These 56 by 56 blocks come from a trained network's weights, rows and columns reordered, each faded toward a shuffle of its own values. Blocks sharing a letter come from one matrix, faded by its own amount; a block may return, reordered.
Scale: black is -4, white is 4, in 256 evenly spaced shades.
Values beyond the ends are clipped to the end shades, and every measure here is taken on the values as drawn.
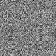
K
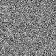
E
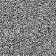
K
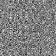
E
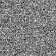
E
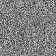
E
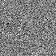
E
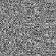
K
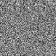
K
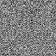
K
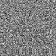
K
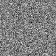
E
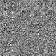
E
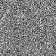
E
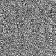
E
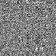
E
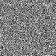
E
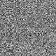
K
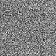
K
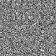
E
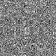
E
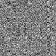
K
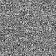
E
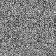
K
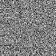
E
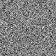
E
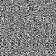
K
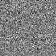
E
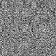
K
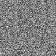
K
